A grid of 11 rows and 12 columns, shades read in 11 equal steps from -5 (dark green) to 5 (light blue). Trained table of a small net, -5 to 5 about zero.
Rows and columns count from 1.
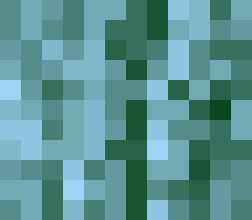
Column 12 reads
2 1 -2 -1 -2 2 2 -2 0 0 -1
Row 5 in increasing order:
-3 -3 -2 -2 0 0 0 1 2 2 4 5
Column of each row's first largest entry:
9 10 9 9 1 1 1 8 4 4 8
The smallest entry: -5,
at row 6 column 11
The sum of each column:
21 19 -1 20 21 -1 -33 13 15 -7 -13 -1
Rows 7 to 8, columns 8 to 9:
4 0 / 5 2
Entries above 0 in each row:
7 5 5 8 5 7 7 7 5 6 5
